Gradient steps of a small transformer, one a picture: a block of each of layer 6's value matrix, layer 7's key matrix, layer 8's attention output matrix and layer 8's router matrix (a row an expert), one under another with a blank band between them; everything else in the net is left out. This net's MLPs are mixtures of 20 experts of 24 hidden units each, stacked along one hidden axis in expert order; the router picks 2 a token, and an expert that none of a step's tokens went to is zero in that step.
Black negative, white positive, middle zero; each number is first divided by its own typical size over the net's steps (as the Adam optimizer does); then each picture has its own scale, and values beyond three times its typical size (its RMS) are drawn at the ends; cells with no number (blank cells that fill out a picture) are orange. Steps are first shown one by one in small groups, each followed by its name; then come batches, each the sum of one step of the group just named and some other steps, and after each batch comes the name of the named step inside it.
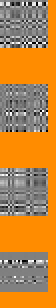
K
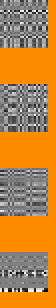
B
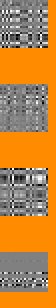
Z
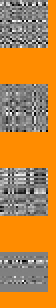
K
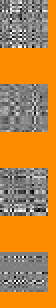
Z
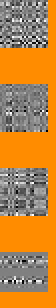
K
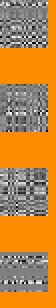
K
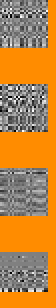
B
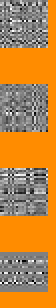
K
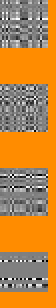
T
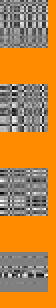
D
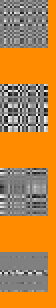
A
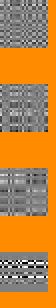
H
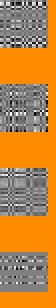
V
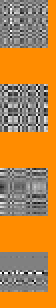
A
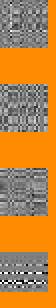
A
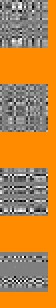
T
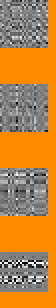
H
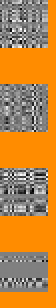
T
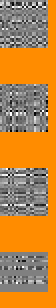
V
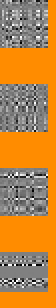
T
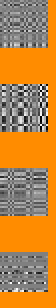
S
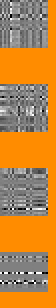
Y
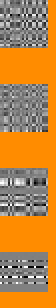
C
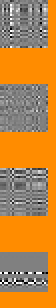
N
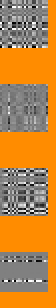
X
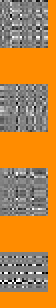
Y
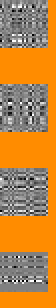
C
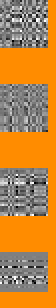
C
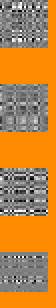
C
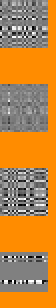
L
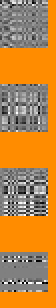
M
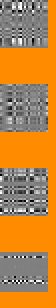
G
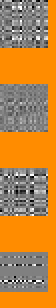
G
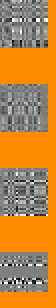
M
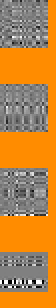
L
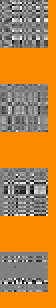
M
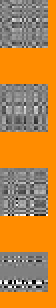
M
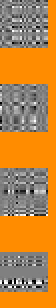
M
